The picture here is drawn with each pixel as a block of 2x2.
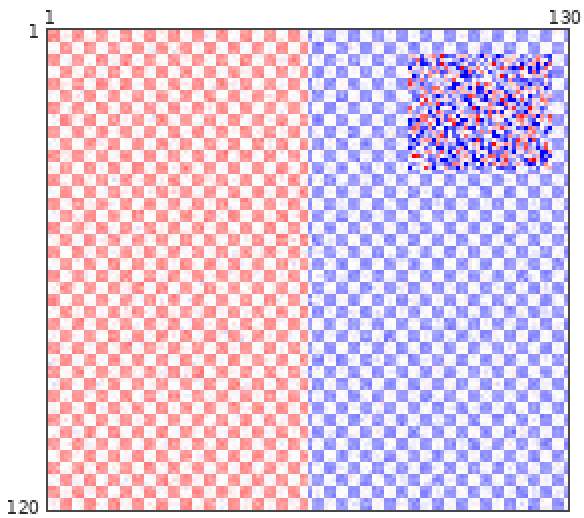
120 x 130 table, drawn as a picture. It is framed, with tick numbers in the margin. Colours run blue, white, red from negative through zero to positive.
Roughest part: top right. Average level on the scale: 50%. Odd patch: rougher, in the top right. Seam: vertical, 50% of the way across, the left part higher.
